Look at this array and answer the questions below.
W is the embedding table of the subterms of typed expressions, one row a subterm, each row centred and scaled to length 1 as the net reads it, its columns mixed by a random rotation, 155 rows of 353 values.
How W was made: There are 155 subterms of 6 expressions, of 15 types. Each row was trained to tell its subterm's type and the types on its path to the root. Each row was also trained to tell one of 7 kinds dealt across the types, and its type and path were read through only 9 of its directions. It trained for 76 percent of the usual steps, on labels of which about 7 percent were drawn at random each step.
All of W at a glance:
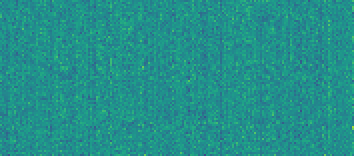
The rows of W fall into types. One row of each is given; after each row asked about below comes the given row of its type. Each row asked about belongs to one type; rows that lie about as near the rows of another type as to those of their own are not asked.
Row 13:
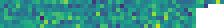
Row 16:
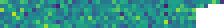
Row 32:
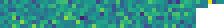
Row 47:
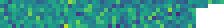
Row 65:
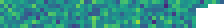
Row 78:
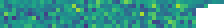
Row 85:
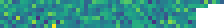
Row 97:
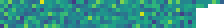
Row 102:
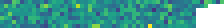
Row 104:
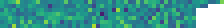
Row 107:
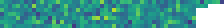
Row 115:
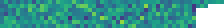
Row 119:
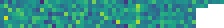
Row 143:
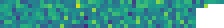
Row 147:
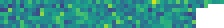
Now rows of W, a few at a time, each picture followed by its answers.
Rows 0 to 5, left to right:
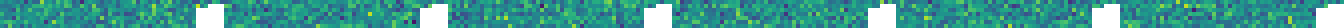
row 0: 13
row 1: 78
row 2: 104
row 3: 32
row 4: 107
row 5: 102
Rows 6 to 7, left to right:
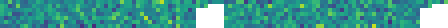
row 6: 147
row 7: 102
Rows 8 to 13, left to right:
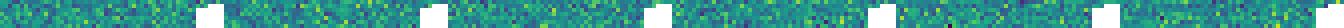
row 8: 13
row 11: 147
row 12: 16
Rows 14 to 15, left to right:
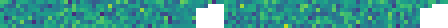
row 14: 104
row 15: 104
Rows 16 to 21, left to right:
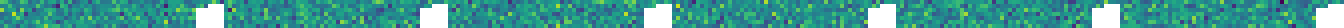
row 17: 65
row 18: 143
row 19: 119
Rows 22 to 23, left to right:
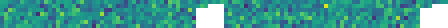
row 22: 97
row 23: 147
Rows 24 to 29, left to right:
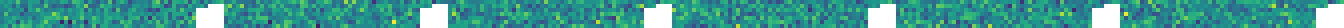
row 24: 65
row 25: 85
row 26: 78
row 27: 16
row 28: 32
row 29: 78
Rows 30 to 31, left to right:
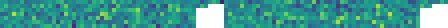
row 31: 13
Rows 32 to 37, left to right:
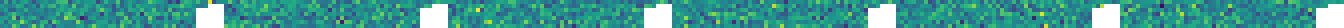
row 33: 32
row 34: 16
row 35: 143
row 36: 147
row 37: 97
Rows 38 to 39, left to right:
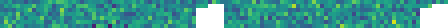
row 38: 107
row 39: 78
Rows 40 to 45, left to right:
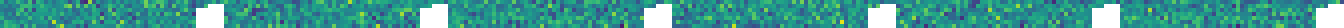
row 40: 143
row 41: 143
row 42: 104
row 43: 147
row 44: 16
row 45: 16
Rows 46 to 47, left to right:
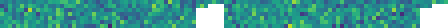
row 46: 97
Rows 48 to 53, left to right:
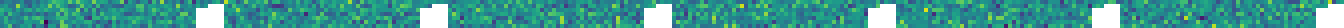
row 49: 104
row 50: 85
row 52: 107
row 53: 32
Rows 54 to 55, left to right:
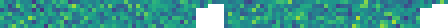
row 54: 147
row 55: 107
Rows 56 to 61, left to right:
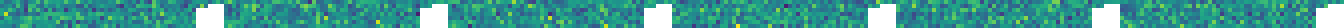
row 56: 97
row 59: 107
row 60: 104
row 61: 143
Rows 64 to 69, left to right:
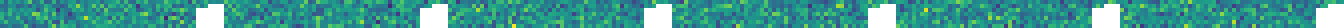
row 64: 147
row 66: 107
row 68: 107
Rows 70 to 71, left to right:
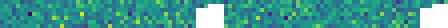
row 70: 143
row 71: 102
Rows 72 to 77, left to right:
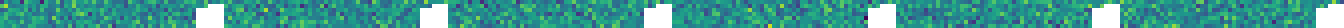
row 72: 102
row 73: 47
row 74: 104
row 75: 13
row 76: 78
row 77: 97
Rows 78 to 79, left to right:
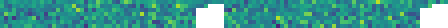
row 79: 143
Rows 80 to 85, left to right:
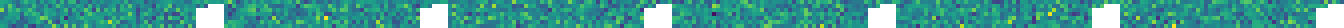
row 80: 85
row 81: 104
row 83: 102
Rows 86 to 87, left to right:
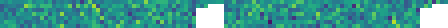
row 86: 143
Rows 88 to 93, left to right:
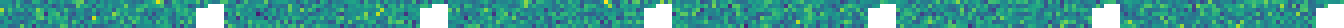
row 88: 65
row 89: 13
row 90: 65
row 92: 107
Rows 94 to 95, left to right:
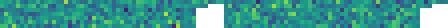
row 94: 104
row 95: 119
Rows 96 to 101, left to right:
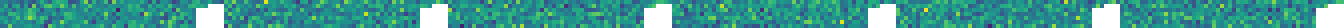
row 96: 119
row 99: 147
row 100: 97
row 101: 143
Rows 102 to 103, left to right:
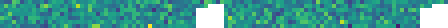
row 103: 16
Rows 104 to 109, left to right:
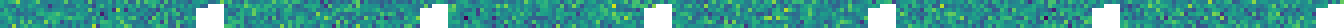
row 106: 78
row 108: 65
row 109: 78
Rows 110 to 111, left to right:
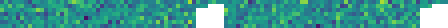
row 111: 97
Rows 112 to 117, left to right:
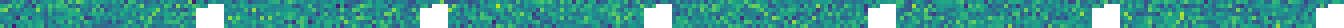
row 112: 47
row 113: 16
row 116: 107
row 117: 97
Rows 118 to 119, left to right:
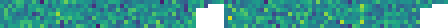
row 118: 47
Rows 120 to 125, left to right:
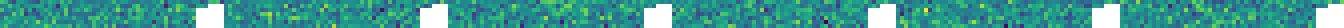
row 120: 16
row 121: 143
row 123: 65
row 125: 104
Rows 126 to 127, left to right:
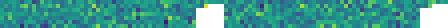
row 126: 78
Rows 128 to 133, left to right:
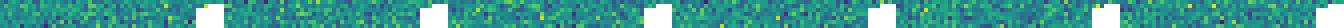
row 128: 78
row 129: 102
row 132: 97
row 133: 78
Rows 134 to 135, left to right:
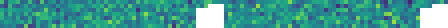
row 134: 147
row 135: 107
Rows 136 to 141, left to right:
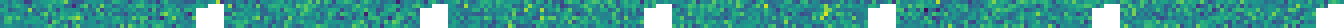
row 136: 16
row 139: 13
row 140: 78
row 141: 47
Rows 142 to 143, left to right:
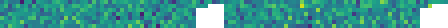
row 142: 102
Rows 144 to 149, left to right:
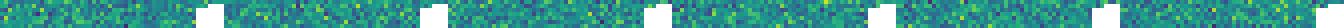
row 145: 143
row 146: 97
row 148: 104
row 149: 13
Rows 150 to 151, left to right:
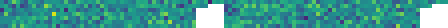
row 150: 147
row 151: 32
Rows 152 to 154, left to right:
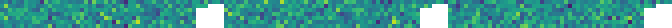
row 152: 119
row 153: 85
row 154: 13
